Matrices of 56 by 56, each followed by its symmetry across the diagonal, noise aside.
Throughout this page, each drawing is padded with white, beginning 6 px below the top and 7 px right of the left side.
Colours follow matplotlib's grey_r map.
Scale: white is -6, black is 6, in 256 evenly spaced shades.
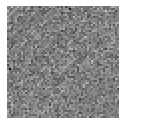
symmetric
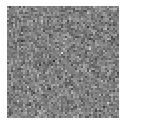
antisymmetric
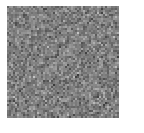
symmetric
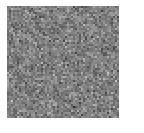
antisymmetric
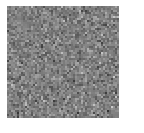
antisymmetric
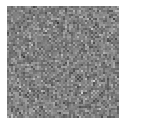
symmetric
